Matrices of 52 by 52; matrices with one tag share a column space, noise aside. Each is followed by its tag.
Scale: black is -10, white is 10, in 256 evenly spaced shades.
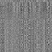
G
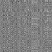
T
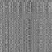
G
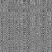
T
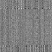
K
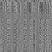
G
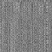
G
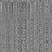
G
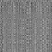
G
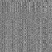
G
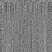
G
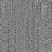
G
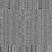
K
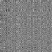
T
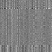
K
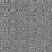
T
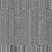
K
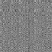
T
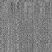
G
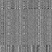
K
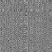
T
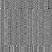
K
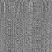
G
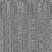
G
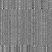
K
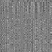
G
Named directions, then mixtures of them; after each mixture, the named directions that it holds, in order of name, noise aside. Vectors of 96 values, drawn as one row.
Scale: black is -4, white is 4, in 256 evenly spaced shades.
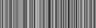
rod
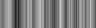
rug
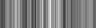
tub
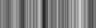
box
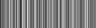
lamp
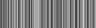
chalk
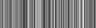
box, rod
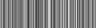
rod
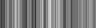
tub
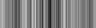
tub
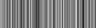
chalk, rod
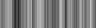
rug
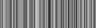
rod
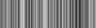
box, chalk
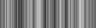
box, rug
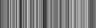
box, lamp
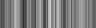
box, tub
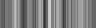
box, tub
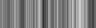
box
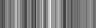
tub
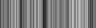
box, lamp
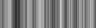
rug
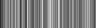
lamp, tub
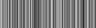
chalk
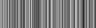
chalk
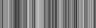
rod, rug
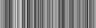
lamp, rug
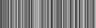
chalk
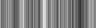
box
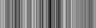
tub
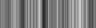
box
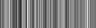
lamp, rug
